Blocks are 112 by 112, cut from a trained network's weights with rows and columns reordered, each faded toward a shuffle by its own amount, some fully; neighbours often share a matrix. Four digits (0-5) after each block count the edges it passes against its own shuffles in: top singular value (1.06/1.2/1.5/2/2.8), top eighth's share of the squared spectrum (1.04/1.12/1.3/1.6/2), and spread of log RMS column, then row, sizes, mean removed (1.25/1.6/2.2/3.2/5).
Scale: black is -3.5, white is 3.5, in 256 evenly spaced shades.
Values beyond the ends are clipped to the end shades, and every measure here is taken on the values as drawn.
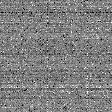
4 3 2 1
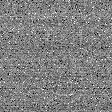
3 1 0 0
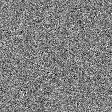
2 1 0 0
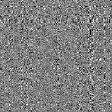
3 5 3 3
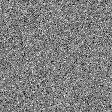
0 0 0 0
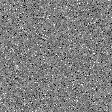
0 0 0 0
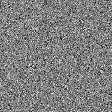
3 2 1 0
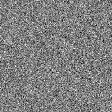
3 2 0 0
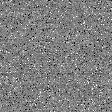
1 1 1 0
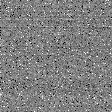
2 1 1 0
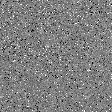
2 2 0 1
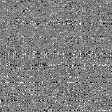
3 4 1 3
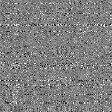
3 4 1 3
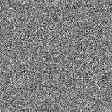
4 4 2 1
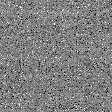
2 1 1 0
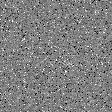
0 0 0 0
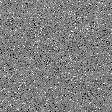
0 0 0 0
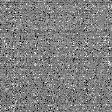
3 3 3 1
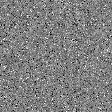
2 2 1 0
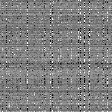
4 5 4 2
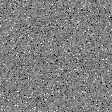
0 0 0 0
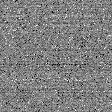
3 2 1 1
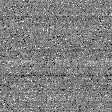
3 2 0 1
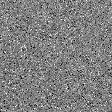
2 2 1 0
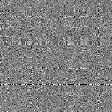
4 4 2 3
